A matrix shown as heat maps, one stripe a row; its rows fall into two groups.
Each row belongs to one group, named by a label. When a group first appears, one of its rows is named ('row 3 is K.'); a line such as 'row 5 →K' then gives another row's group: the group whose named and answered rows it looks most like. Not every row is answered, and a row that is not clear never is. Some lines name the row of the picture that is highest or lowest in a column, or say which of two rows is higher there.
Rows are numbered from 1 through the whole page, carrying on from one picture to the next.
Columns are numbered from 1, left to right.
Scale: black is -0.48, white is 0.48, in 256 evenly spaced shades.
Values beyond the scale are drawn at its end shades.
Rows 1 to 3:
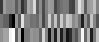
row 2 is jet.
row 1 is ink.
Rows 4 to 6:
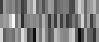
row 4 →ink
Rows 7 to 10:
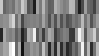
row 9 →ink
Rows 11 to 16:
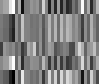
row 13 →jet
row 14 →ink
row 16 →jet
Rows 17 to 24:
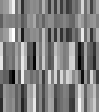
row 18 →ink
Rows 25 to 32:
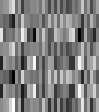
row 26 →jet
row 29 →ink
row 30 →jet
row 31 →ink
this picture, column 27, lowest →27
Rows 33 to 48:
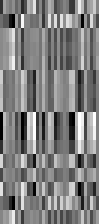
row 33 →ink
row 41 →ink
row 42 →ink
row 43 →ink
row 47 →jet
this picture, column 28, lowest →34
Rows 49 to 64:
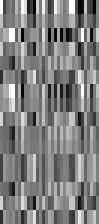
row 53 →jet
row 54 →ink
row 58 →jet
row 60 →ink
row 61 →ink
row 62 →jet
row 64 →ink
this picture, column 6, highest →49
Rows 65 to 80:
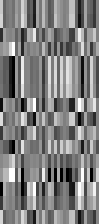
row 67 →ink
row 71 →jet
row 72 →ink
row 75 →jet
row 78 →ink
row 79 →ink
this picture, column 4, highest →77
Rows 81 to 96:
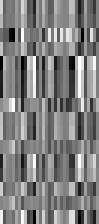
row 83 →jet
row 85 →ink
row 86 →ink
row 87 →ink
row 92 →ink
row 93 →ink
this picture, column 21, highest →83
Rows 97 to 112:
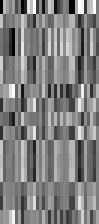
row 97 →ink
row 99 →jet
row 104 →ink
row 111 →ink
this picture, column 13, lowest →97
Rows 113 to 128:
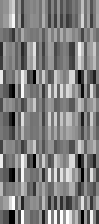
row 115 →jet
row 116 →ink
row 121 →jet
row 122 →jet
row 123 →ink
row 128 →jet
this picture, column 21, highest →128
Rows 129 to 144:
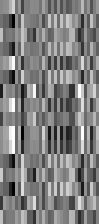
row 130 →jet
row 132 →jet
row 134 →jet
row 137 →ink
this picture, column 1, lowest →135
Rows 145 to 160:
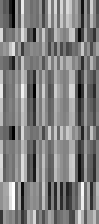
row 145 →jet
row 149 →jet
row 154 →jet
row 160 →ink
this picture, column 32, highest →160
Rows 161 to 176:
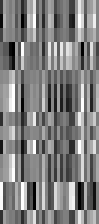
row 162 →ink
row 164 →jet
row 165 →jet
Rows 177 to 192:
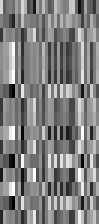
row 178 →jet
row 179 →ink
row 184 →ink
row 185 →ink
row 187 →ink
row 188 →jet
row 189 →ink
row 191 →jet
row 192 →ink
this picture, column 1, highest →177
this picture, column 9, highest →177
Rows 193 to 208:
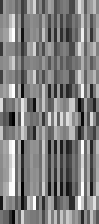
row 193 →ink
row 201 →jet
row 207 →ink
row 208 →jet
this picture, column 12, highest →207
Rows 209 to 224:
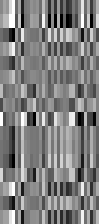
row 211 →jet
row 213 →jet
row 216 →ink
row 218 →jet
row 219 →jet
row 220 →jet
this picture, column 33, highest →210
